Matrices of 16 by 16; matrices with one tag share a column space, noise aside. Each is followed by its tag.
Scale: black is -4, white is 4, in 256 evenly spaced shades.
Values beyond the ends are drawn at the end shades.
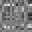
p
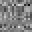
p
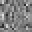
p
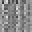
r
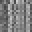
r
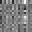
r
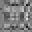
p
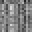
r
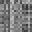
r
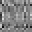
p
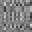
p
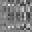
p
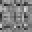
p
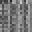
r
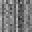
r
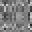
p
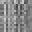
r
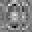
p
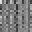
r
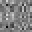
p
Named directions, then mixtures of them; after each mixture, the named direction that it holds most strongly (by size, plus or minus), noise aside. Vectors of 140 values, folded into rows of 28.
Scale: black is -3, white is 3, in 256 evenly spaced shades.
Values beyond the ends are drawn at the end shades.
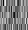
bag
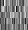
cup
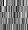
bag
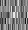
bag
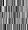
bag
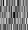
bag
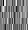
bag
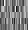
cup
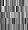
cup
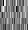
cup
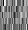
bag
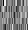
bag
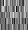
cup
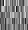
cup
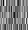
bag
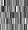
cup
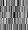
bag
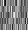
bag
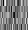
bag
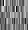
cup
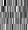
cup
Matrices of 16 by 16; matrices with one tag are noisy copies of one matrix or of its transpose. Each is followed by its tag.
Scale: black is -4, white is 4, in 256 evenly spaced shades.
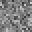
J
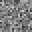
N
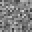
N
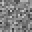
N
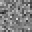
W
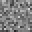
W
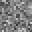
J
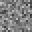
W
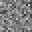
W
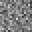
W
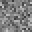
J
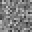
N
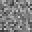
W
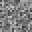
N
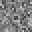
J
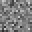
W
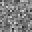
N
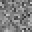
J
